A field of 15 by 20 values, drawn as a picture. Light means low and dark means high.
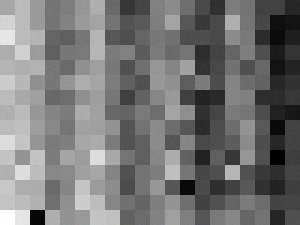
Stripes running up and down repeat 4 times from left to right. There is an overall slope up to the right. The bottom left is the ninth with the lowest average.
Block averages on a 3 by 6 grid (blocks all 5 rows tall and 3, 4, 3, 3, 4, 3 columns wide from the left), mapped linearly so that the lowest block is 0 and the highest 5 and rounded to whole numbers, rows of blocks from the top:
0 2 3 2 3 5 / 0 1 3 2 3 5 / 0 1 2 2 3 4
